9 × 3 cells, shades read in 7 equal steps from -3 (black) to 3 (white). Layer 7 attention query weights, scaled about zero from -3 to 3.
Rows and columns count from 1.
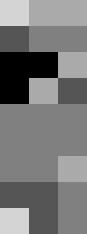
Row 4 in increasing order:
-3 -1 1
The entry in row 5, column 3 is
0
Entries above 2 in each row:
0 0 0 0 0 0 0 0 0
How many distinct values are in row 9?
3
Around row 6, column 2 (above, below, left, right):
0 0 0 0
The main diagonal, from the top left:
2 0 1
